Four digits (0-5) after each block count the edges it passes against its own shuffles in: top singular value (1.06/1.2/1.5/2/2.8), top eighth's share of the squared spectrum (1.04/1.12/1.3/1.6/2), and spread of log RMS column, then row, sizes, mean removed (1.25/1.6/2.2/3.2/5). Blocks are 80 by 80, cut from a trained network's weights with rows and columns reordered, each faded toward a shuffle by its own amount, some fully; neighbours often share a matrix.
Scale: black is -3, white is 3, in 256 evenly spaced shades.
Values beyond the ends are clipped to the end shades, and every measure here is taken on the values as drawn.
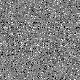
3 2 0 2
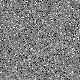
0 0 0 0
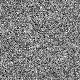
0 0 0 0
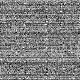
4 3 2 1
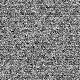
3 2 0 0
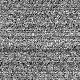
3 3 0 1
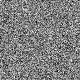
0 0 0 0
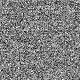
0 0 0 0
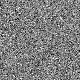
0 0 0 0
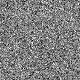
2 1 0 0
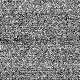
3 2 0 0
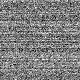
4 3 0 1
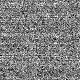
3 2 0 1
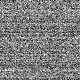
3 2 0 0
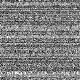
4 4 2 2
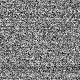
2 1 0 0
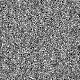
1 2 0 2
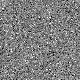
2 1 1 0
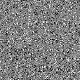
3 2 0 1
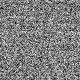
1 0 0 0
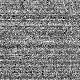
4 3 1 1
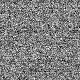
2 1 0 0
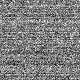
3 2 0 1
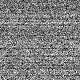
3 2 0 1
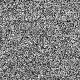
1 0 0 0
